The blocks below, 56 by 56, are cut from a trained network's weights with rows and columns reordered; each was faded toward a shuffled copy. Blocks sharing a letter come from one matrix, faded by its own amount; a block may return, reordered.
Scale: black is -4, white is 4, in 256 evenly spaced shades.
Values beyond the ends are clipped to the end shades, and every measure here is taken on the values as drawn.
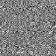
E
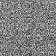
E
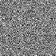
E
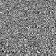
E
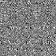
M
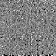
M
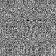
E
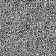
E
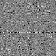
M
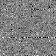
M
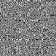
M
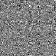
M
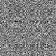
E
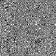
M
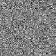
E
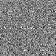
E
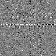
M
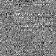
M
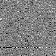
M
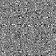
M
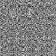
E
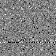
M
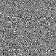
M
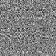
E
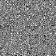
M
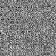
E
